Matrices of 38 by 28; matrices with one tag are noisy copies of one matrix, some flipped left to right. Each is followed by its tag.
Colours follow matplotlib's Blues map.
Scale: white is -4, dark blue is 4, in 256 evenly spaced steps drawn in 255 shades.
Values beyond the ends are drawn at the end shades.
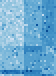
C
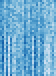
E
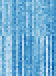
E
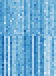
E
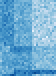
C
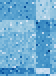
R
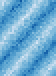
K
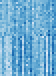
E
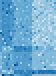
C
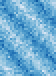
K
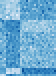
R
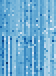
E
